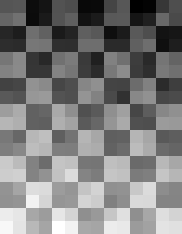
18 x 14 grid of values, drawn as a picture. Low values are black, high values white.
Grain: checkered. Slope: up to the bottom. Ninth with the highest average: bottom left.
